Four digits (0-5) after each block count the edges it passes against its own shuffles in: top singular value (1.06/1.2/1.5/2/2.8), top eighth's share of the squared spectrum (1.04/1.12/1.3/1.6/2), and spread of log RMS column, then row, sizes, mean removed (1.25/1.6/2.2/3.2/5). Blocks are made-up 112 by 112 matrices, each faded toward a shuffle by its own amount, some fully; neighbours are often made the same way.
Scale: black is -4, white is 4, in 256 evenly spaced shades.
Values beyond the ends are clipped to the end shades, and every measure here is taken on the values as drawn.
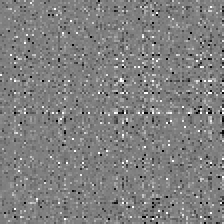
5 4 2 2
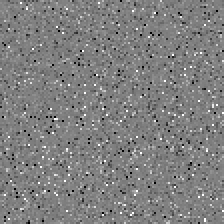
2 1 0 0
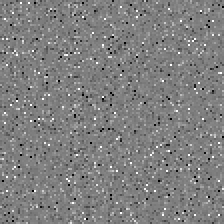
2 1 0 0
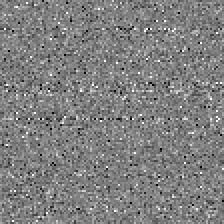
2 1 0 2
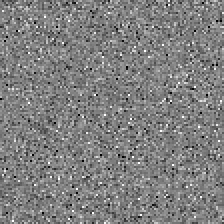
0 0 0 1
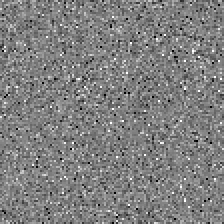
0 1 0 1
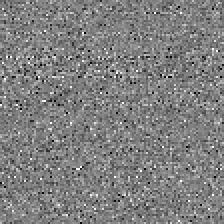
1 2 0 3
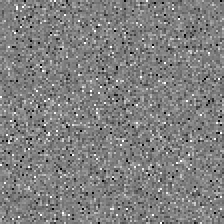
0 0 0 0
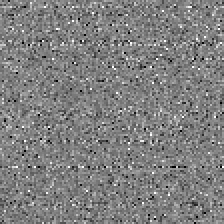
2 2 0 2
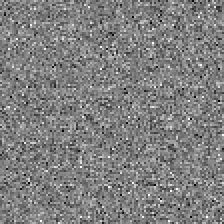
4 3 1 1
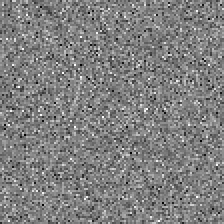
0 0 0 0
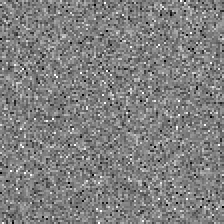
0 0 0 0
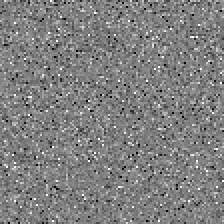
2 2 0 0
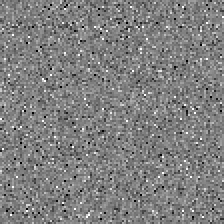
1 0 0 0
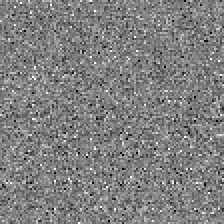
2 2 0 2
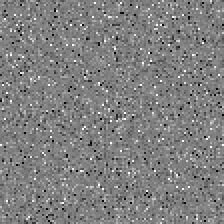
2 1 0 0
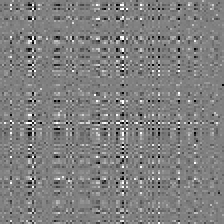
5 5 4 4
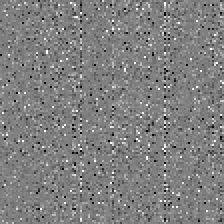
4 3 2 1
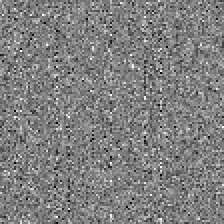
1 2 3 0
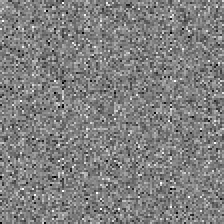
1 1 2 0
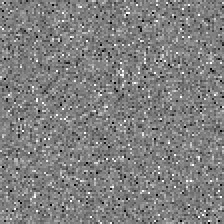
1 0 0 0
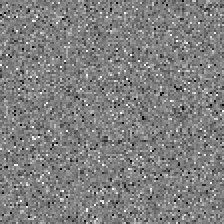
2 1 0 0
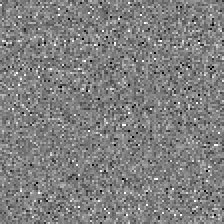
0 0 0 2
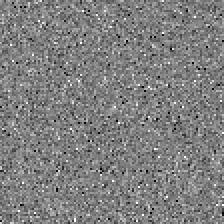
0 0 0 1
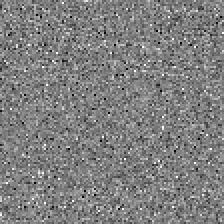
0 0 0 2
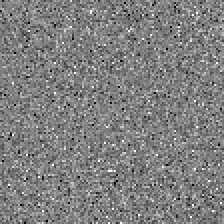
0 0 0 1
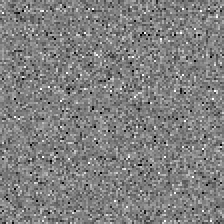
0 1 0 2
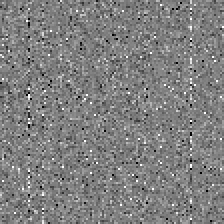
2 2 2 0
